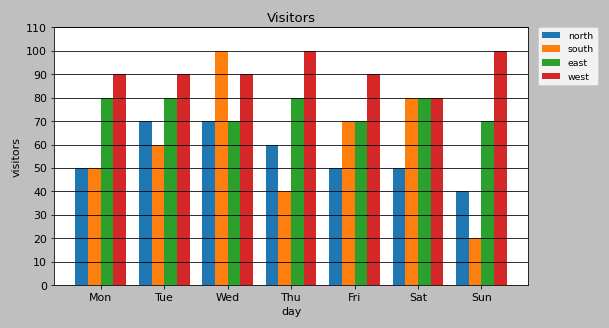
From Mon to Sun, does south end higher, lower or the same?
lower
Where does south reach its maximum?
Wed
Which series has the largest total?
west
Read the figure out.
Title: Visitors
x-axis: day, ticks Mon Tue Wed Thu Fri Sat Sun
y-axis: visitors, ticks 0 10 20 30 40 50 60 70 80 90 100 110
Legend: north, south, east, west
Values:
north: 50 70 70 60 50 50 40
south: 50 60 100 40 70 80 20
east: 80 80 70 80 70 80 70
west: 90 90 90 100 90 80 100
